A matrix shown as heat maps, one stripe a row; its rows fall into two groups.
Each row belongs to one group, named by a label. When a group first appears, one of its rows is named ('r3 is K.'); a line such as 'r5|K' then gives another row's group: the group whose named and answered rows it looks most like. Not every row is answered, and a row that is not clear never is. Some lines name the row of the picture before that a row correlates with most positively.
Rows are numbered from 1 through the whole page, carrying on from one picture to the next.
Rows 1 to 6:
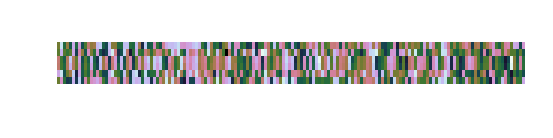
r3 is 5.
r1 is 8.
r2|8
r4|5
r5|8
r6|8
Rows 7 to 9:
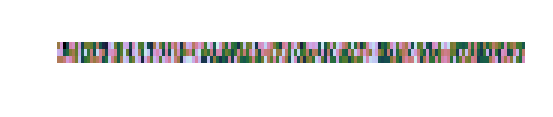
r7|8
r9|8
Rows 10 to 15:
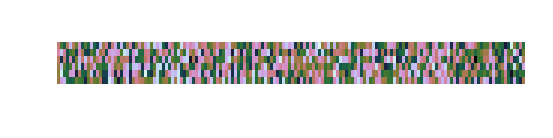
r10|5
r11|8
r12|5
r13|8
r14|8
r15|8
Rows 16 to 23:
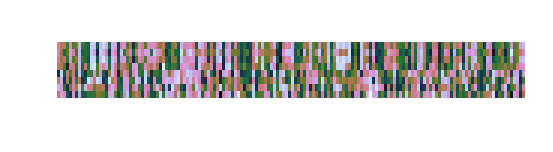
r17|5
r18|5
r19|5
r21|8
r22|8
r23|8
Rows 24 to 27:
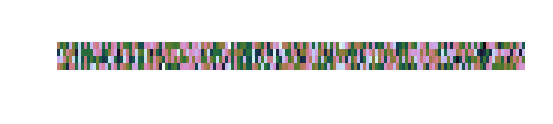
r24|5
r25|8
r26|8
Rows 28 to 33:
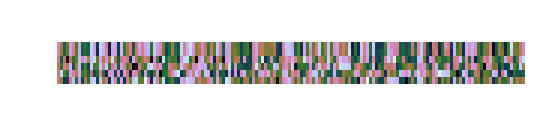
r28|5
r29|5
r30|5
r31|5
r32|8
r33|5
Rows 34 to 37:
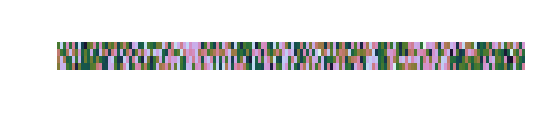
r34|8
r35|5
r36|8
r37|8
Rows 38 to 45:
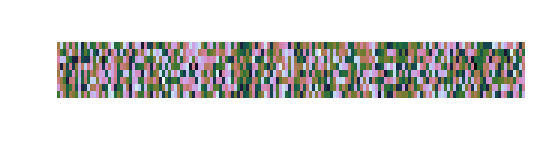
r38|8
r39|5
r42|8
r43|5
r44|8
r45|8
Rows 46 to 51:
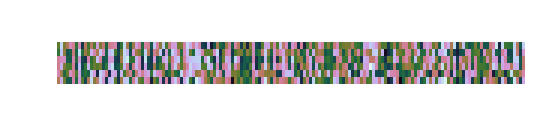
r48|8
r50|5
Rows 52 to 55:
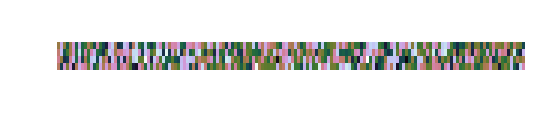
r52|8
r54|5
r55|5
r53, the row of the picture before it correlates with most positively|47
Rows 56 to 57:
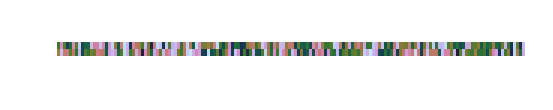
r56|8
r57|8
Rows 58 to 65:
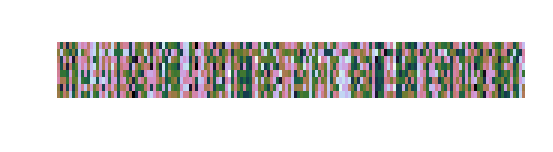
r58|5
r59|8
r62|5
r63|5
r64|5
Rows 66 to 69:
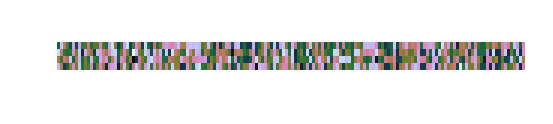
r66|8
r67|8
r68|5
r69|8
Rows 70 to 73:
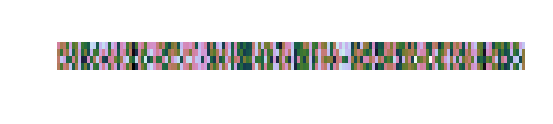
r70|5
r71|5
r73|5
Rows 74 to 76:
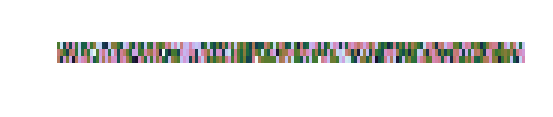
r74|8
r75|5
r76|5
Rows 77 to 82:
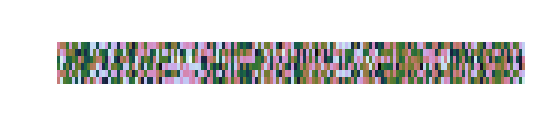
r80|8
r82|8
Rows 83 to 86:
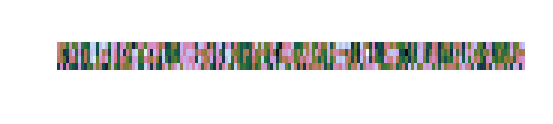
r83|5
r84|5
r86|8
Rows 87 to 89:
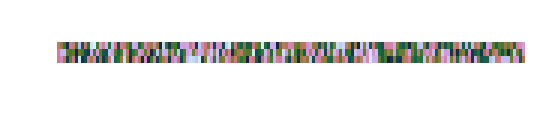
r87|5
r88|8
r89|8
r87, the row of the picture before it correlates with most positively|85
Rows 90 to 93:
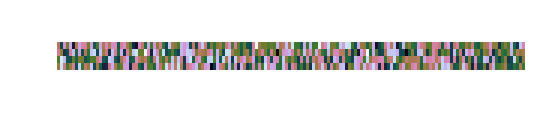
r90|5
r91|5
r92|8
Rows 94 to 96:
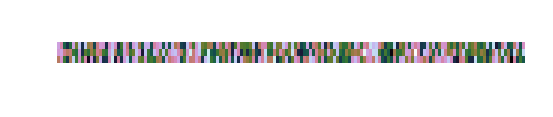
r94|8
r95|8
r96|8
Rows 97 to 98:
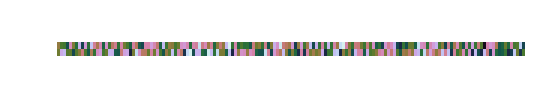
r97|5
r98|8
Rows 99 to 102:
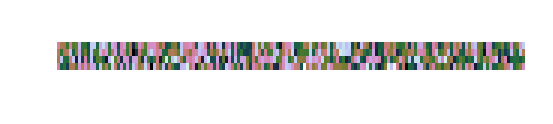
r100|5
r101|8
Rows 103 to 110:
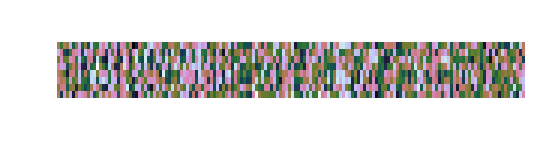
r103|5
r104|8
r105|8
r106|8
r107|5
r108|5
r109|8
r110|5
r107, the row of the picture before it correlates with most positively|99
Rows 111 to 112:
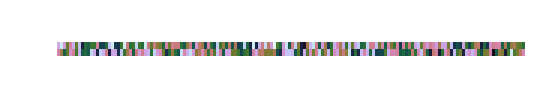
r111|8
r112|5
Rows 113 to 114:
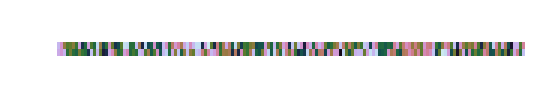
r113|8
